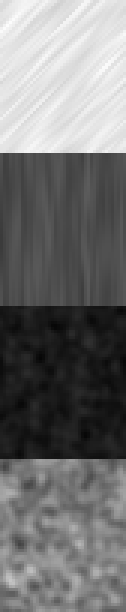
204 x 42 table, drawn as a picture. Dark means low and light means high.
It is made of 4 by 1 panels. Panel 1,1: very high, slanting up to the right, faint in contrast. Panel 2,1: low, streaked downward, faint in contrast. Panel 3,1: very low, blotchy, faint in contrast. Panel 4,1: middling, blotchy.
